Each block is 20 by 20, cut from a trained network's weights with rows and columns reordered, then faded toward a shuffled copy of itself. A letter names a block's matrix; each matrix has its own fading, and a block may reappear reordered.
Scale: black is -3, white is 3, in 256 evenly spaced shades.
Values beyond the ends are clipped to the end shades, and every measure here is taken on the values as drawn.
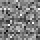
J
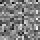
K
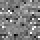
J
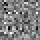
K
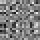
K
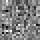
K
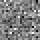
J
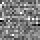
J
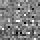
J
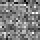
J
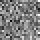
K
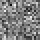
K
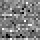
J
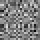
K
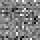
J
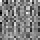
K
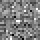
J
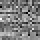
K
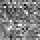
J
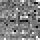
J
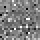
J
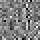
K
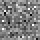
J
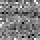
J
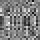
K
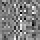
K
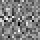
K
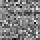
J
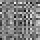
K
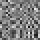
K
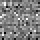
J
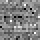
J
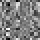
K
